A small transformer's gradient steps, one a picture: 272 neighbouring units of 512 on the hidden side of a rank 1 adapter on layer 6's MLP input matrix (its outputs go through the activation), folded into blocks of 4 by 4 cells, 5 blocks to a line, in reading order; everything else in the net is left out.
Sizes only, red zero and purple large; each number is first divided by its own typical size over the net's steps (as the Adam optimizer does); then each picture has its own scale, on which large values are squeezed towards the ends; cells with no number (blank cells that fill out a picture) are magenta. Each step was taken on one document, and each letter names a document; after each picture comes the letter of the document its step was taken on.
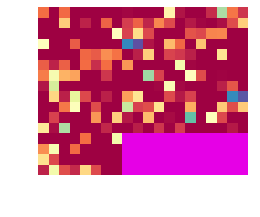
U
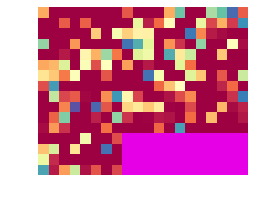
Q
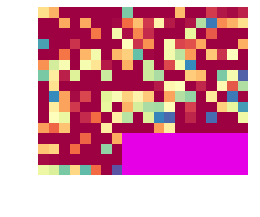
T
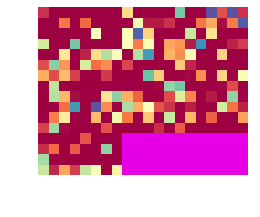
Q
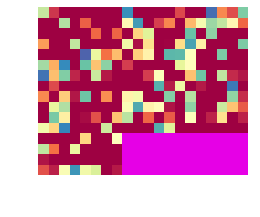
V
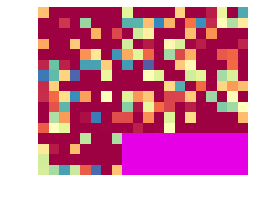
T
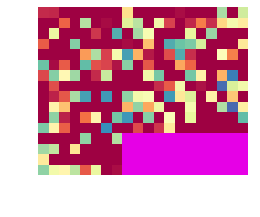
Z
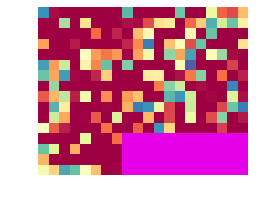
V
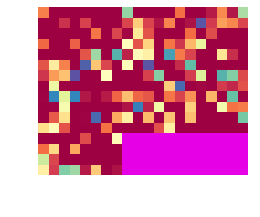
T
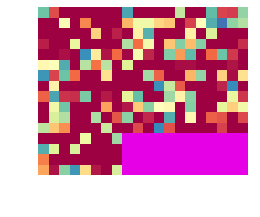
V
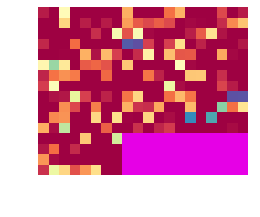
U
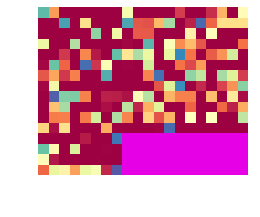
T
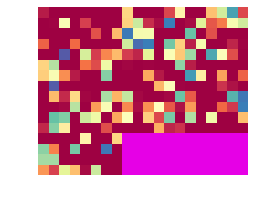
Q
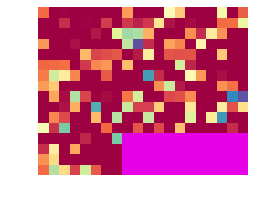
U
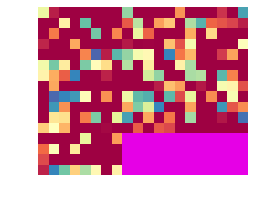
Z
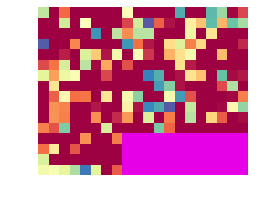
V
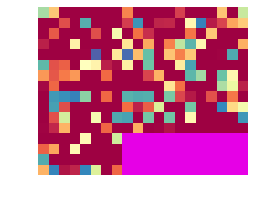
Z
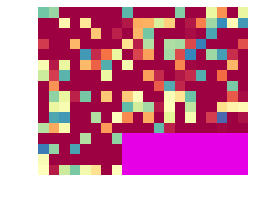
V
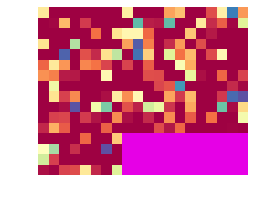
Q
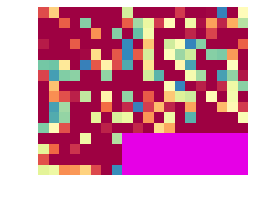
Z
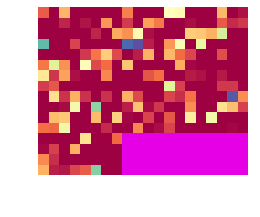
U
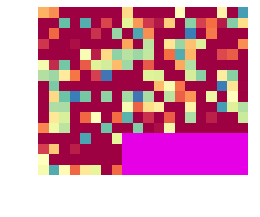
Z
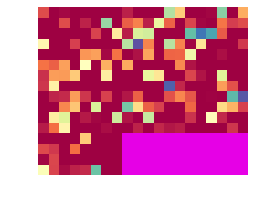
U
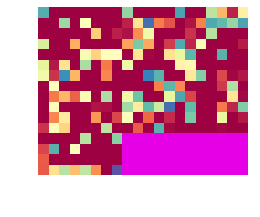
V
